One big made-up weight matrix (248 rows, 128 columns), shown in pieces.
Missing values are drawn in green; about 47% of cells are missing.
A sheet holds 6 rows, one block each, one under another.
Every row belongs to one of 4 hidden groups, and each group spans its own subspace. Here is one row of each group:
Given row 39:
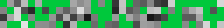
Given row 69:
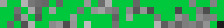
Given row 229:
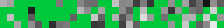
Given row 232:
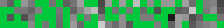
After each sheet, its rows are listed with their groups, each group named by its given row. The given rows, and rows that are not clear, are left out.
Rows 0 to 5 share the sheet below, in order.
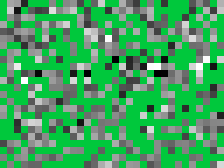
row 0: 232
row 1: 232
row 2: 39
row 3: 232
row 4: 39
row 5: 69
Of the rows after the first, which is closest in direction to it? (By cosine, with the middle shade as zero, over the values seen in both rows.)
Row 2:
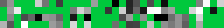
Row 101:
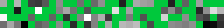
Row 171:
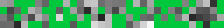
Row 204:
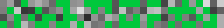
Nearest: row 204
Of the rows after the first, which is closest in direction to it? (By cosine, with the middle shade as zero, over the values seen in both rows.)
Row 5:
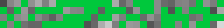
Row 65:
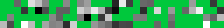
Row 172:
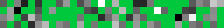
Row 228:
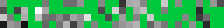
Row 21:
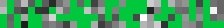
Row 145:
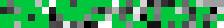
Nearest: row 145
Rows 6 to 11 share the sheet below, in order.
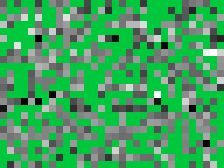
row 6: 232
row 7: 39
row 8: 69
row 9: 232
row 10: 39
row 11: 229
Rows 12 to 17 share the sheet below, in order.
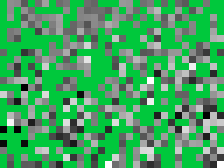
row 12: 232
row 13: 39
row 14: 232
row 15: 39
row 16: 229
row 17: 69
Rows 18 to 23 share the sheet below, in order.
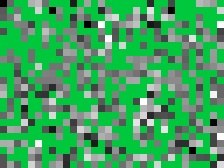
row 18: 69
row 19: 232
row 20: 39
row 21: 69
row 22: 69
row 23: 232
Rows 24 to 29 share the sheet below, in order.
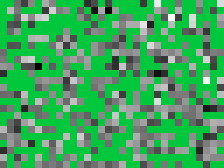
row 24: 232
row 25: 39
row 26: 39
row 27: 39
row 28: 39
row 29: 39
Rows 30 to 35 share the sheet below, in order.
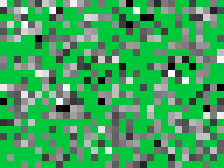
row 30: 69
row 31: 39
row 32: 232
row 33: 229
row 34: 229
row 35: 232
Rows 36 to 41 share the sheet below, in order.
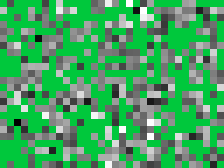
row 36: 69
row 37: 39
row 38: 39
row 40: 232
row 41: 69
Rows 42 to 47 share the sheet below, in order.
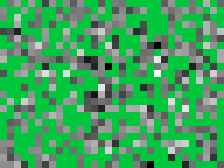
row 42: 229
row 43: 232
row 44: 232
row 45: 232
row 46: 69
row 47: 232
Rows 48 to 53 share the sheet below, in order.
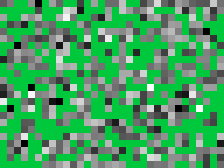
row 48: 232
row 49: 229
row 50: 69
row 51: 229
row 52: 39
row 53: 39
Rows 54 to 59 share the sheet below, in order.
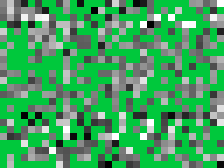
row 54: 232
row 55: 229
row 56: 232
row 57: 69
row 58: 232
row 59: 69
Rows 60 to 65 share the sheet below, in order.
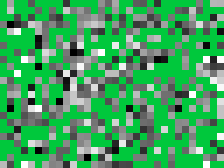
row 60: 229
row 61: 232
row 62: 39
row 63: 229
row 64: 229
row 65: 39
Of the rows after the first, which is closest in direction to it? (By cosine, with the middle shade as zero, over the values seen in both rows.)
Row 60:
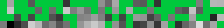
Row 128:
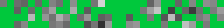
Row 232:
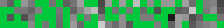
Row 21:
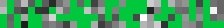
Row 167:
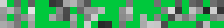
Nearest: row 232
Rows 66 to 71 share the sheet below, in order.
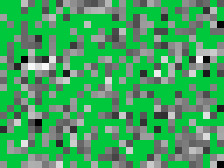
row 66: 69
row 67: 39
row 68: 39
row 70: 39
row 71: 69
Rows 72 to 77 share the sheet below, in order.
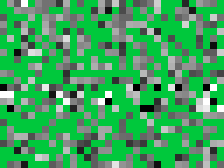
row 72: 232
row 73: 229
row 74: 232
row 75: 229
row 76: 69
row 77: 232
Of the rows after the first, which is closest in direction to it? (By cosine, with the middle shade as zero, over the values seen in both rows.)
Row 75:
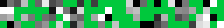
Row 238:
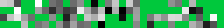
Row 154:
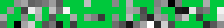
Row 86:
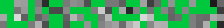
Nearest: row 238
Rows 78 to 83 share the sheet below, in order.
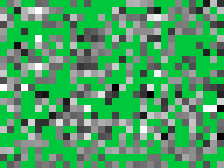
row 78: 39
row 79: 39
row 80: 39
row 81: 69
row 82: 69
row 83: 229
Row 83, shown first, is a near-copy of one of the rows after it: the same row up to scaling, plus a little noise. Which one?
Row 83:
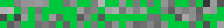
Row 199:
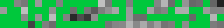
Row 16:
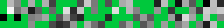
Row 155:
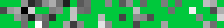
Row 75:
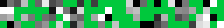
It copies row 16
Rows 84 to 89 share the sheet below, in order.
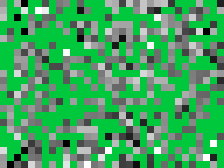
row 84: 39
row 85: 39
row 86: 229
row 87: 232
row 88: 69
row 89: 229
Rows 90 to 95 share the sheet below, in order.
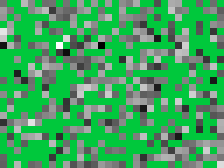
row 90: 232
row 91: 229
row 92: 39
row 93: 232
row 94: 229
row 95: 69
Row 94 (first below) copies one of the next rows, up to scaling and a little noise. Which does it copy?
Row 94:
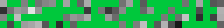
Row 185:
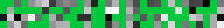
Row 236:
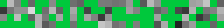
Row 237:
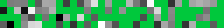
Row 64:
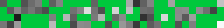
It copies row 236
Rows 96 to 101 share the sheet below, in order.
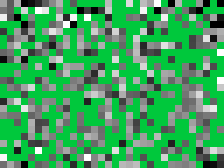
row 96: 39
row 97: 69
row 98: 69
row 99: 39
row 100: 69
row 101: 39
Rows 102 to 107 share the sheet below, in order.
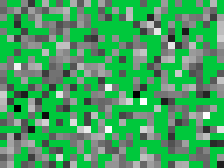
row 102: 229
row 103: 232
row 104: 232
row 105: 69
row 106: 229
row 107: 229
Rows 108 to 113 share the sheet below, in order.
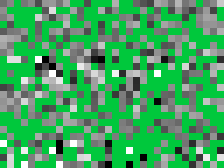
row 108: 232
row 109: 229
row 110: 232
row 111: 232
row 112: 229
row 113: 69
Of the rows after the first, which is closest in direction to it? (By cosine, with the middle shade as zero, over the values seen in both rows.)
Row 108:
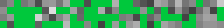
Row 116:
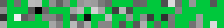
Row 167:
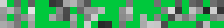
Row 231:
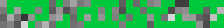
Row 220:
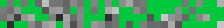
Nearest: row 220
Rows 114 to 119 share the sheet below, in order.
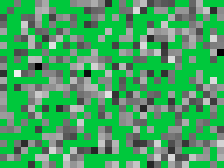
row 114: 69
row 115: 69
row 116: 39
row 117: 232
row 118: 232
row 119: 232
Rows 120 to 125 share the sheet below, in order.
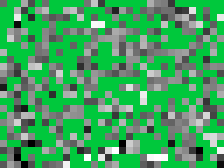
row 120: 229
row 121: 229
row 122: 39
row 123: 69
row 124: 39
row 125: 39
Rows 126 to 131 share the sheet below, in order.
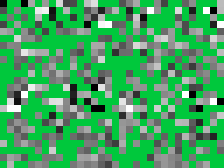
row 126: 69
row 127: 232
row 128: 232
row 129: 229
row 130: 39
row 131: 69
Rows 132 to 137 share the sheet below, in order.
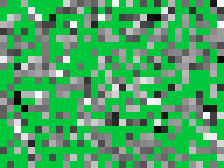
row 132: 232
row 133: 69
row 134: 229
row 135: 39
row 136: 39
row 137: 229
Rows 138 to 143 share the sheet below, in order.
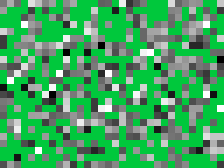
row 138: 39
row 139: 229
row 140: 229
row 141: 69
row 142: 39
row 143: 39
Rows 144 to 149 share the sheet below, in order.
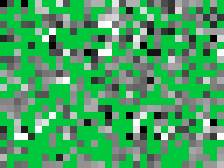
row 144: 69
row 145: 69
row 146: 229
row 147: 69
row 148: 69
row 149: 229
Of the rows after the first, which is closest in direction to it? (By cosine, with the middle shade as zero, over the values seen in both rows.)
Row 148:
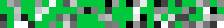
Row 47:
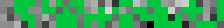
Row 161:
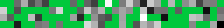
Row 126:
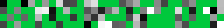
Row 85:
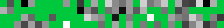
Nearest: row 126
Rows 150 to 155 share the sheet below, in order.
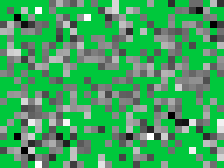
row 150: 39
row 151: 69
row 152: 69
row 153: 232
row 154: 229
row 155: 229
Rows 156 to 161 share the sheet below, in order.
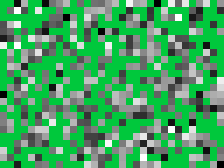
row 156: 232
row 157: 229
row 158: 229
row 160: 232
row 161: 69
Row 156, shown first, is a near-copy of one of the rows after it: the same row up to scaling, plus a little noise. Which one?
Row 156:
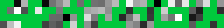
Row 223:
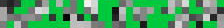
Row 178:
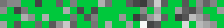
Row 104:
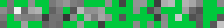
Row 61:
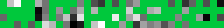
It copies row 104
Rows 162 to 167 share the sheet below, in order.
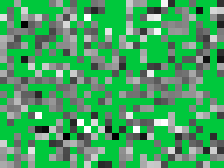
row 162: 39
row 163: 69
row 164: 39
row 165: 39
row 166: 232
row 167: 69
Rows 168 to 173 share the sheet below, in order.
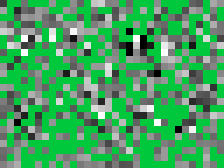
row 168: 232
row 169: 69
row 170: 232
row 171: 229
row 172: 232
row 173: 69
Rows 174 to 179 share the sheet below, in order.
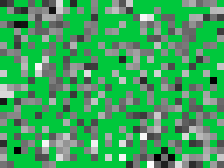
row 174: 69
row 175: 39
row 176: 39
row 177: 229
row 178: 232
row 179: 232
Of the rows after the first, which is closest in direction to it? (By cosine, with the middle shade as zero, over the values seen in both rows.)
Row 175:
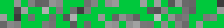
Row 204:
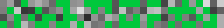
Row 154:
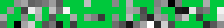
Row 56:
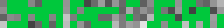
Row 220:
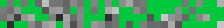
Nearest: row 154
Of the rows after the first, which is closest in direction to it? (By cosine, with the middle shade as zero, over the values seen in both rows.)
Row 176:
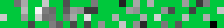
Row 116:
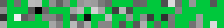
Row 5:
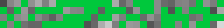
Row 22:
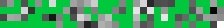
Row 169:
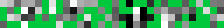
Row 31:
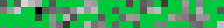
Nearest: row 5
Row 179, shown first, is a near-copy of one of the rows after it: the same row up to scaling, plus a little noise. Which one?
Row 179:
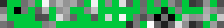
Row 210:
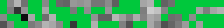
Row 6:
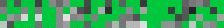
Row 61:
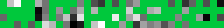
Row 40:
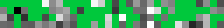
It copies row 40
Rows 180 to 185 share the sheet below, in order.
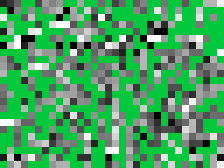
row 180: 229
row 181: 39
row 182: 39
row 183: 232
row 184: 229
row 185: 229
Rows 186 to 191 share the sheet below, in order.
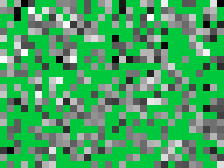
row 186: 39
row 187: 39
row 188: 69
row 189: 39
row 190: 39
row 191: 229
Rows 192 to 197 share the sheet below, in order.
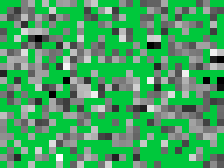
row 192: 232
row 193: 39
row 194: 229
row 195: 232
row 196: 69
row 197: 39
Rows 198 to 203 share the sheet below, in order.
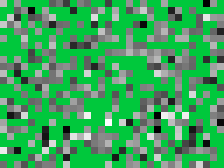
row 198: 229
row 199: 229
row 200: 39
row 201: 232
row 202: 232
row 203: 39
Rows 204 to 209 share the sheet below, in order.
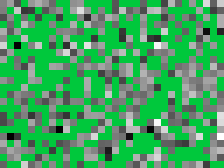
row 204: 39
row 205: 39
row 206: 69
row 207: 232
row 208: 229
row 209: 232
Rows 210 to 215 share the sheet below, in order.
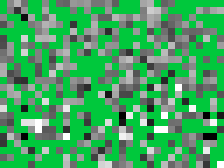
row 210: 232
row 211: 69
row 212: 69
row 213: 232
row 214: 39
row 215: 69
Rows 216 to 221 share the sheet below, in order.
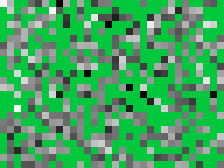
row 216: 69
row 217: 69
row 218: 39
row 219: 69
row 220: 229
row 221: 232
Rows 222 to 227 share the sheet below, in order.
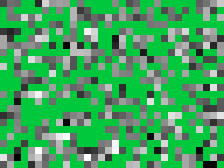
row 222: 232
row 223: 232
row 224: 229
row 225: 39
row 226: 229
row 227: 39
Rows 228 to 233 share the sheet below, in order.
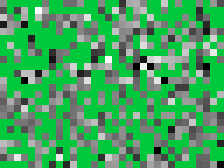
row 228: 39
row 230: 69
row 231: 232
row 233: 229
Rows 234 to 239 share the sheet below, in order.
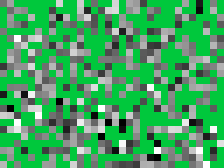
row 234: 39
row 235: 232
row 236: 229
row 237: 229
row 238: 232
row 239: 39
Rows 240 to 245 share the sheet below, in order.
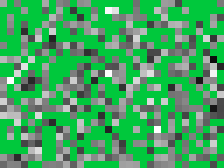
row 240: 229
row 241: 69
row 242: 229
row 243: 39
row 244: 232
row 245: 39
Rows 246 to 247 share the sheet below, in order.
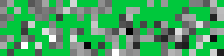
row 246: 229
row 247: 232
